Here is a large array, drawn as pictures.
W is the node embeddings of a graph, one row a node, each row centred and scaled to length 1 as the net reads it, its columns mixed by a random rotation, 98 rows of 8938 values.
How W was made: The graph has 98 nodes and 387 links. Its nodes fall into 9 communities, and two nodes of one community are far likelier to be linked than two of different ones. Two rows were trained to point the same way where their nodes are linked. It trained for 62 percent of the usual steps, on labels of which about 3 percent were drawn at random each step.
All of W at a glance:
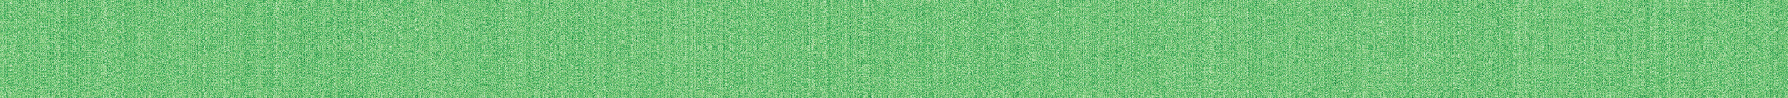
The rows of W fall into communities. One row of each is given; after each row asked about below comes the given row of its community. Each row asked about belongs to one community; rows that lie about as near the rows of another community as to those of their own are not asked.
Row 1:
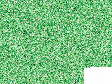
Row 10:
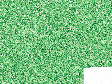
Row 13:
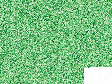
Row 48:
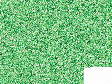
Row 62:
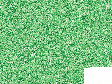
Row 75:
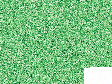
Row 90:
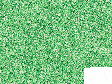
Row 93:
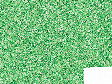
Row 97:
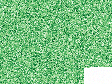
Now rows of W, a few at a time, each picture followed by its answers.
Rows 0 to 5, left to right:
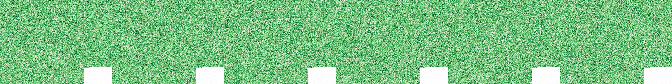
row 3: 97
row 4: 13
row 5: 1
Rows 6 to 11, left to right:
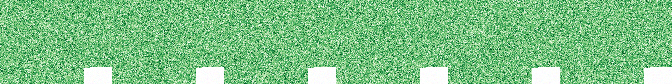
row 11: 75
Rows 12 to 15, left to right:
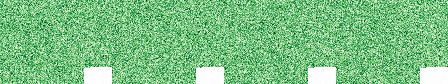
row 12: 90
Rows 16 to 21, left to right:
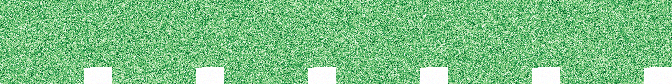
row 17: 13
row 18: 10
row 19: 48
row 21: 48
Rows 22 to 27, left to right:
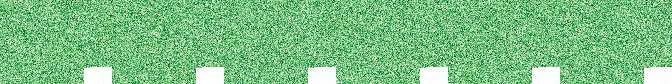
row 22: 1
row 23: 97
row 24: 62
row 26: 1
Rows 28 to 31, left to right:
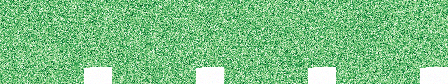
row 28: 10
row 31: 13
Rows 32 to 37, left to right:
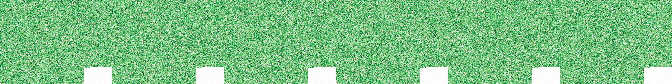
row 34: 13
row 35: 1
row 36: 48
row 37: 97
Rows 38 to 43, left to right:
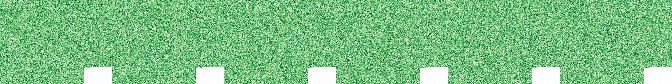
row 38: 1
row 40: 90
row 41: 97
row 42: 97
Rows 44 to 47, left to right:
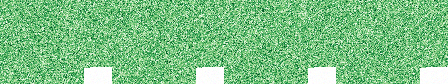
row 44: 13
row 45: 48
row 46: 93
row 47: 93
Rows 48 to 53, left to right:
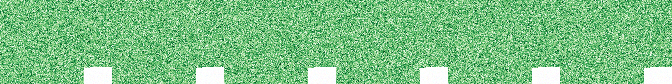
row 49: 93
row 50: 75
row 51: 10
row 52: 1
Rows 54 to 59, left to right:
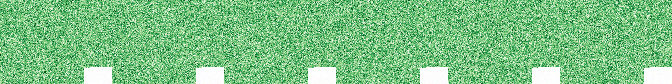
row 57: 13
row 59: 48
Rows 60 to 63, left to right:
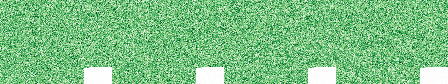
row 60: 97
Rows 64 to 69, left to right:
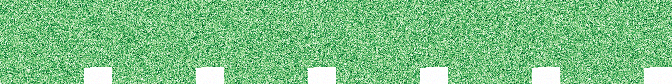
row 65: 75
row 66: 75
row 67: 13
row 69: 75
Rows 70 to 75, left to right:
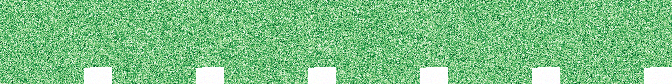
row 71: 10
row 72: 48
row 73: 97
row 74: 13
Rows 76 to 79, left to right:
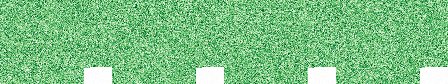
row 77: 10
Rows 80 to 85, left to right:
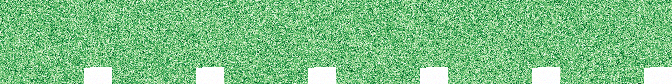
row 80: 10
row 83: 10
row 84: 13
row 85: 62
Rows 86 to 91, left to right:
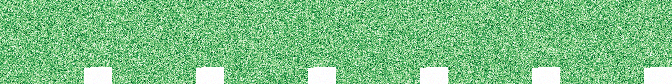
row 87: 97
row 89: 97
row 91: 62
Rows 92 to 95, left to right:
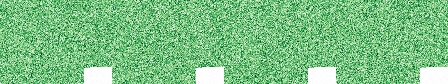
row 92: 1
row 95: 1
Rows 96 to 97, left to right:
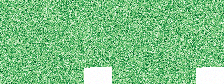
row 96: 1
